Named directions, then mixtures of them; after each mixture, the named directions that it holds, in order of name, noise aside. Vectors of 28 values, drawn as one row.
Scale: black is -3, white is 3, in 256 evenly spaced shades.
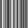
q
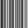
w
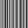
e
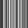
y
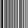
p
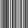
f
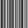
w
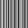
e, p, w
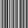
e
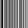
p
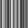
q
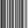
w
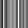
e, p, y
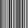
f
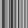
e, q, y
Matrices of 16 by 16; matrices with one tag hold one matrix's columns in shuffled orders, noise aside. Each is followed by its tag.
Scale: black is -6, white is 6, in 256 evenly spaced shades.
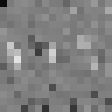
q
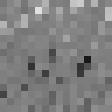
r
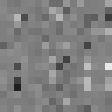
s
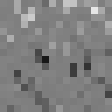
r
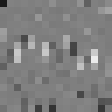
q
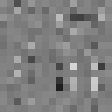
s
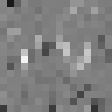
q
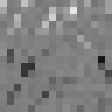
r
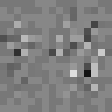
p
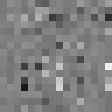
s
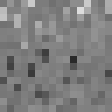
r
